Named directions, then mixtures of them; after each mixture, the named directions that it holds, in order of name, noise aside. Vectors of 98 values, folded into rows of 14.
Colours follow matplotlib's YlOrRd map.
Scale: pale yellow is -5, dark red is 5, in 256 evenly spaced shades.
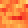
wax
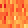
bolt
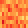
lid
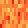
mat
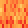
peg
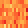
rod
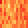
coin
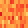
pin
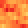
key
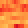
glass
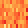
rod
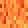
bolt, rod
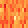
bolt, peg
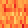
glass, peg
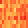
coin, wax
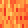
coin, peg, wax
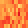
mat, peg, rod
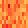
coin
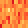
mat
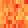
bolt, rod, wax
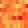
wax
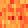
pin, wax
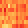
coin, glass, key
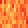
coin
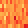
bolt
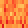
peg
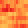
glass, key, wax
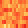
coin, key, rod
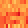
glass, rod
